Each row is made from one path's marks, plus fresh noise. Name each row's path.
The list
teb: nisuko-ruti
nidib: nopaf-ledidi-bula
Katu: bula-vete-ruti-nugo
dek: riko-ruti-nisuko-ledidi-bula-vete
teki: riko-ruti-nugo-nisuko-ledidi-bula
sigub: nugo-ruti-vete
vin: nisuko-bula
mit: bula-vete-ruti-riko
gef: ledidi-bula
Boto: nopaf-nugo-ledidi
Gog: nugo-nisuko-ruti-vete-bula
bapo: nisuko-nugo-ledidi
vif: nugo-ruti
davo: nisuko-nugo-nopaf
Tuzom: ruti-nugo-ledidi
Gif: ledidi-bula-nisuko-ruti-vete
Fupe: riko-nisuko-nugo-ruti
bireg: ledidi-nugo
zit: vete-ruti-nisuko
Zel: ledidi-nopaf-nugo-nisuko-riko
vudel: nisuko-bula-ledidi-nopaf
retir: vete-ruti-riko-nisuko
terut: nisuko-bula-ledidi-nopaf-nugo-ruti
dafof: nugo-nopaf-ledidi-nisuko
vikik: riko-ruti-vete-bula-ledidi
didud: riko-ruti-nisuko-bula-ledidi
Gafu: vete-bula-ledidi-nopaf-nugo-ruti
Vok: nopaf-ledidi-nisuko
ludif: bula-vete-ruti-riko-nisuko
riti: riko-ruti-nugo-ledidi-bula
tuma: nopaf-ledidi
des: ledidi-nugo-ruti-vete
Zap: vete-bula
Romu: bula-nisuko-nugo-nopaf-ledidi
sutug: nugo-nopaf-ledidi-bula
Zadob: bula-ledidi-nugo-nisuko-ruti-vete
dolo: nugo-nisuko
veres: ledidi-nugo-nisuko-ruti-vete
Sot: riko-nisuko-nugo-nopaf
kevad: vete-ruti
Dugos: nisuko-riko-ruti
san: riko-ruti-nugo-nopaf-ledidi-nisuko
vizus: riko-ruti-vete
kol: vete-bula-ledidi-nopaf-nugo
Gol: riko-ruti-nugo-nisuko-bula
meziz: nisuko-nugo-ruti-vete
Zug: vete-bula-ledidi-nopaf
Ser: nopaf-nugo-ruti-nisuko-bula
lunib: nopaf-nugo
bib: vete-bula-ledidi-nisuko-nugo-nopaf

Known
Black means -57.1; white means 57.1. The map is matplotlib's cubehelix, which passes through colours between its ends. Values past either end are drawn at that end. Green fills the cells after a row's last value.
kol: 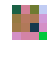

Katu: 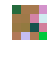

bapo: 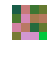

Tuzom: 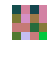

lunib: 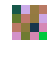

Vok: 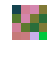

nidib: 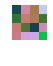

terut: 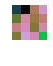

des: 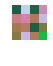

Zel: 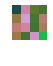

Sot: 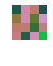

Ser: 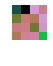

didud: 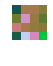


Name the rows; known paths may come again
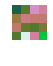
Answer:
Gif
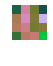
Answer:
Fupe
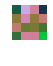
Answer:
Dugos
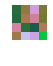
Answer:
vin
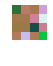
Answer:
Katu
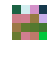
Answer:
retir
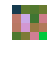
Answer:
san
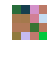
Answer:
Gog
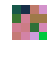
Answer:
Romu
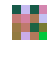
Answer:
des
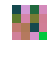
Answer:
Boto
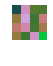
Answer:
Zel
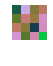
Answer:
lunib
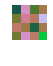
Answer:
vif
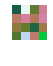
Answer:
vikik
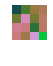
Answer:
dafof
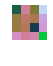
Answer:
kol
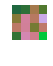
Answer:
Gol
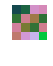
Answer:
vudel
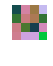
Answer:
nidib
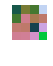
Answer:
sutug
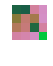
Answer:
bib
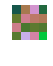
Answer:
teb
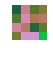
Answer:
bapo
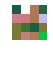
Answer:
vizus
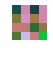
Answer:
Tuzom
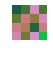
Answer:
davo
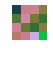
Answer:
Vok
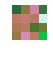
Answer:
meziz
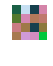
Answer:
bireg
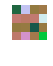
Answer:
sigub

